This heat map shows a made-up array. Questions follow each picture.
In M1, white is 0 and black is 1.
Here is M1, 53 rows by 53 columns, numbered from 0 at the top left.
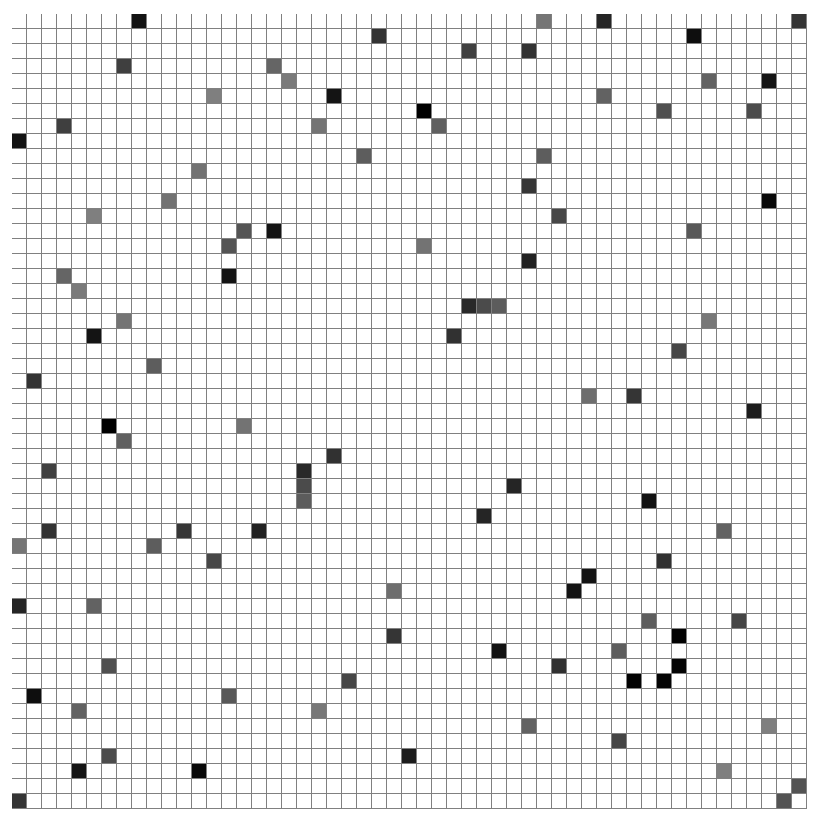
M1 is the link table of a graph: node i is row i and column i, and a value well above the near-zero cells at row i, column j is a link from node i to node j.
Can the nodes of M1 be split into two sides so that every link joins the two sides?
yes
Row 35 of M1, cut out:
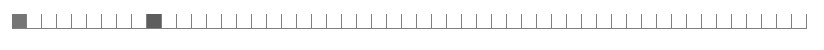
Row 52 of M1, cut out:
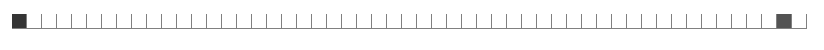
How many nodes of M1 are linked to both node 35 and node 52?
1
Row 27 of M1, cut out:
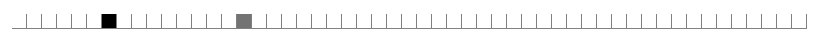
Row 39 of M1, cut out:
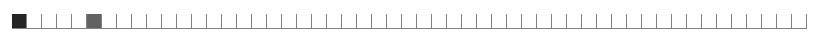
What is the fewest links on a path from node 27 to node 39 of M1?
6
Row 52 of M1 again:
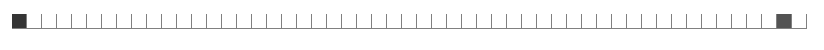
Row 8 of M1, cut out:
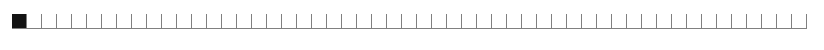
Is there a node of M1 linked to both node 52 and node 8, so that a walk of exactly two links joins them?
yes
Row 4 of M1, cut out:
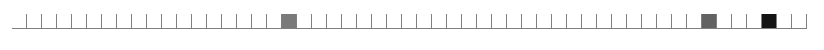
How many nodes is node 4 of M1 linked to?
3
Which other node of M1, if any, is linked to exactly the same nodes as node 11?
node 16
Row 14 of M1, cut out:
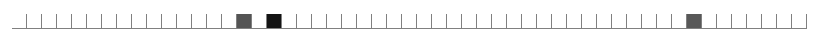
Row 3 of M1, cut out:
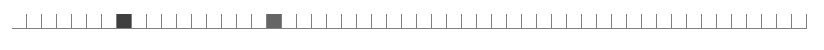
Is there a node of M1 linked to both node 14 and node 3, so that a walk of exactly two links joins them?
yes
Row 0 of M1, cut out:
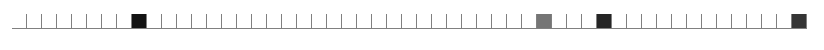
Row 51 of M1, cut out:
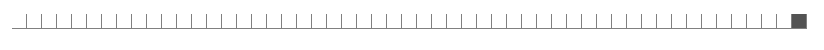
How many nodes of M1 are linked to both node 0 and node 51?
1
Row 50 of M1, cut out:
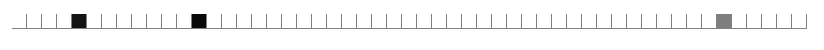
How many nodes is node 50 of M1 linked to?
3
